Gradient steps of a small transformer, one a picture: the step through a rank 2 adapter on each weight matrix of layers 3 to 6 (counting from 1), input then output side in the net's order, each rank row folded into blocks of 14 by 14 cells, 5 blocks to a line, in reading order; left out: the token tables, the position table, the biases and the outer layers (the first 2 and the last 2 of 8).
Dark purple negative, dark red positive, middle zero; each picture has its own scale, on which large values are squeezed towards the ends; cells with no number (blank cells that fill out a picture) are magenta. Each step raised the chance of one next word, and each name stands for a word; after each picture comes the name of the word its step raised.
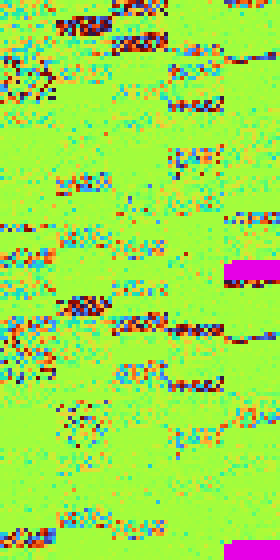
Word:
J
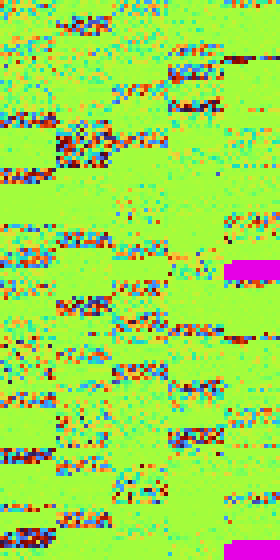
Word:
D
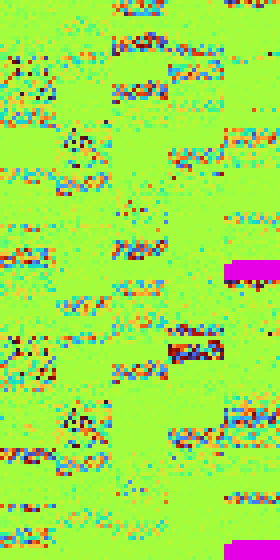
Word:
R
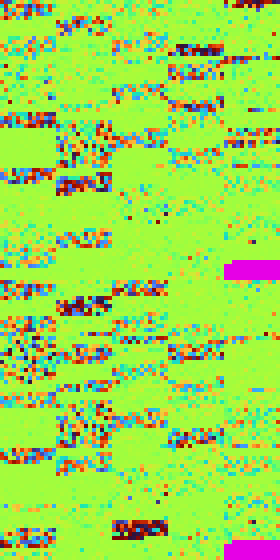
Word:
R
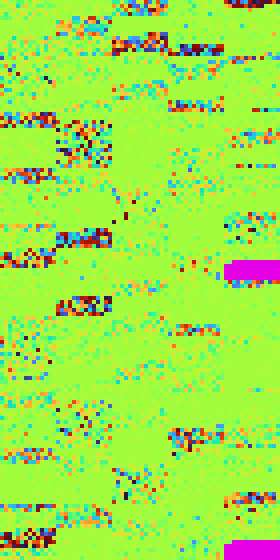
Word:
D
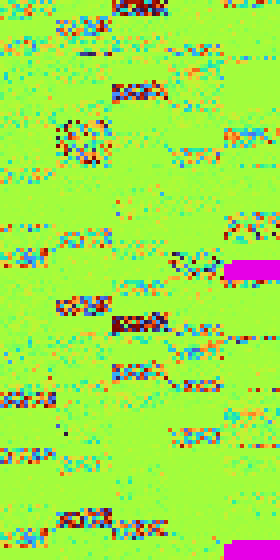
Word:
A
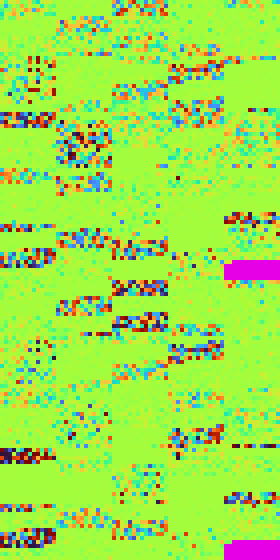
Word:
D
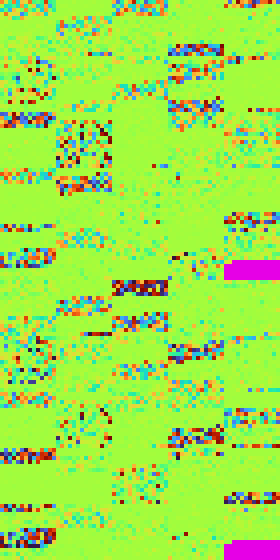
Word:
D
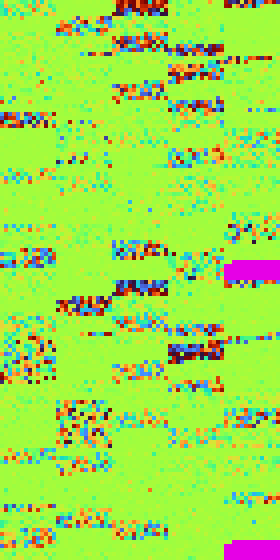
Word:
R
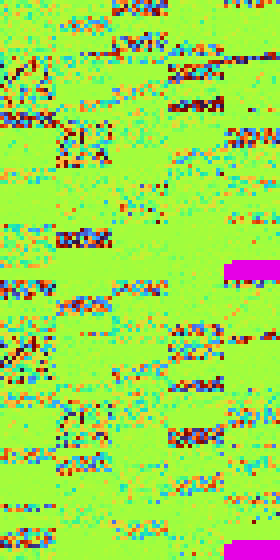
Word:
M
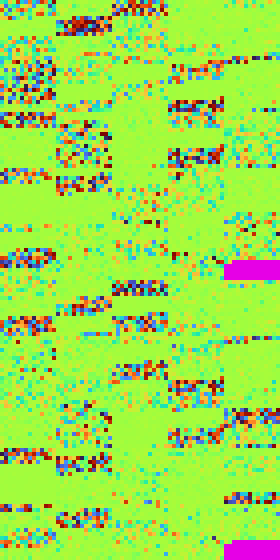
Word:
J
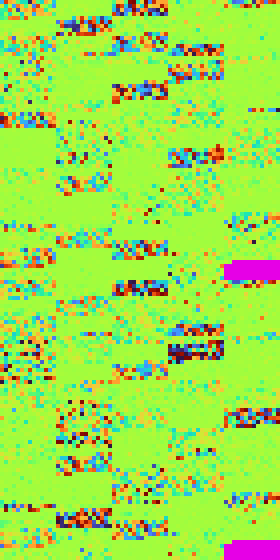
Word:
R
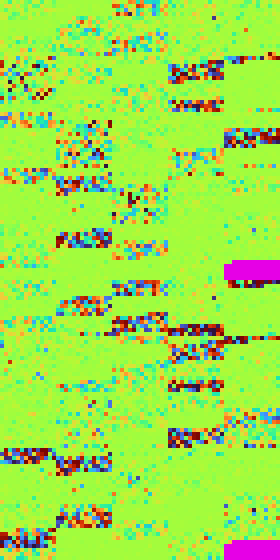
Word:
M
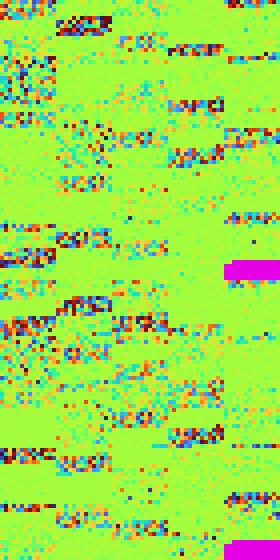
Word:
J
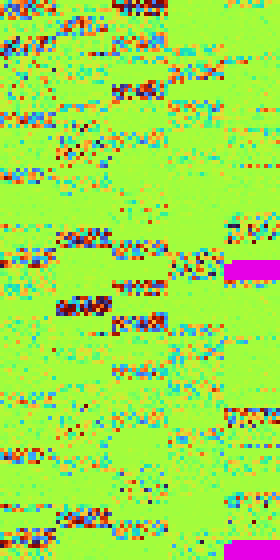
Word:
A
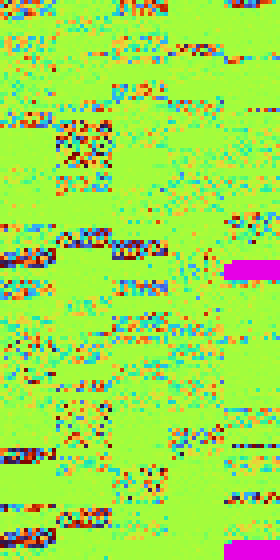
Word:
D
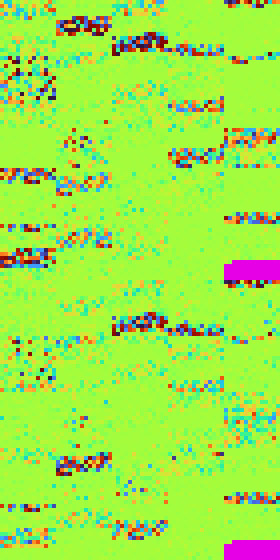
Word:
J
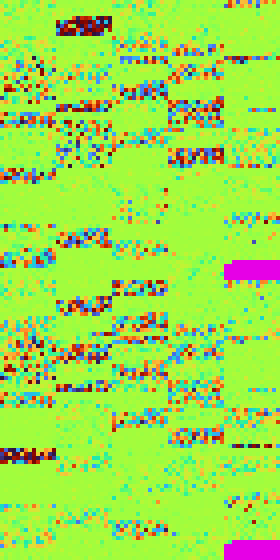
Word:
J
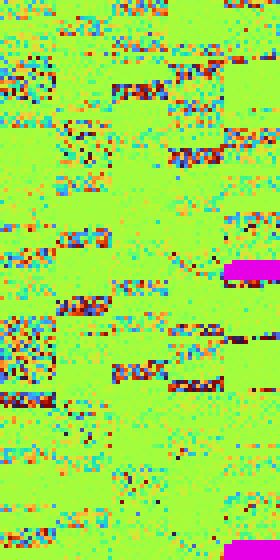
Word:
J
